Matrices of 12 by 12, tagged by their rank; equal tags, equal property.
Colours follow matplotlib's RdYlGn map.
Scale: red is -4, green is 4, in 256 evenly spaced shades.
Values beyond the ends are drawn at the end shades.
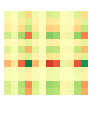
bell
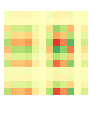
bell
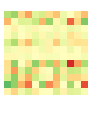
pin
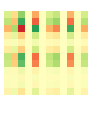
bell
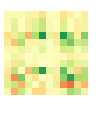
pin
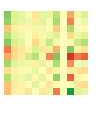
pin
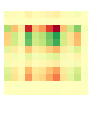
bell
